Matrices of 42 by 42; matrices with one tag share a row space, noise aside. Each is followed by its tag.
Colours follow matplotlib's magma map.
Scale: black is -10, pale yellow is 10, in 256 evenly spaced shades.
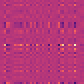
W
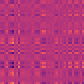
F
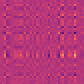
W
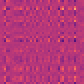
W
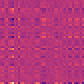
F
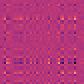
W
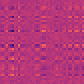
F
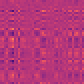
F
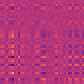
F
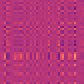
W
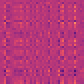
W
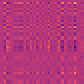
W
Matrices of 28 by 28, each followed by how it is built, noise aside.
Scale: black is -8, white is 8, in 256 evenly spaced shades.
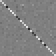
diagonal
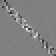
banded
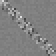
banded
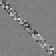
banded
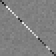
diagonal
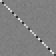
diagonal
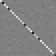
diagonal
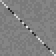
diagonal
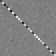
diagonal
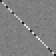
diagonal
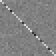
diagonal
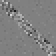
banded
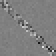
banded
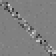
banded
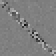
banded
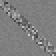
banded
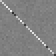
diagonal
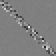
banded
